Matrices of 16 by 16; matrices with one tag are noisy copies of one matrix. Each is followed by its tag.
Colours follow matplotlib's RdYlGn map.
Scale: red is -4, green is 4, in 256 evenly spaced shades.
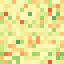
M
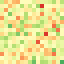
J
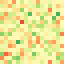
M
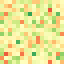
M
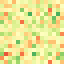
M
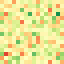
M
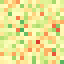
J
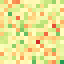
J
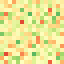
M
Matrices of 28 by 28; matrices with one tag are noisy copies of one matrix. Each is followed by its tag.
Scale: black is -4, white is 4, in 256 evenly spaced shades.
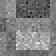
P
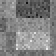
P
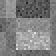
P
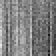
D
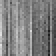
D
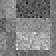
P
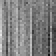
D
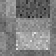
P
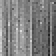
D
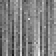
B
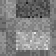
P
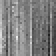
D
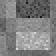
P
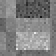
P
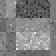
P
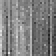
D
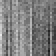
D
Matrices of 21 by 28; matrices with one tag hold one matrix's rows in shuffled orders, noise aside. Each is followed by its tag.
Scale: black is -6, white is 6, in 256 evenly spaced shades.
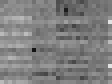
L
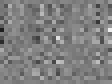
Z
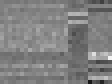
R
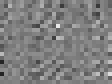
Z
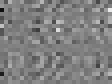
Z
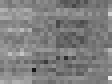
L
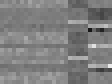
R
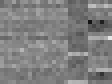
R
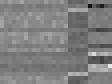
R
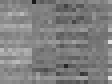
L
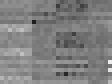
L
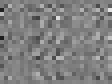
Z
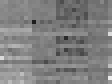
L
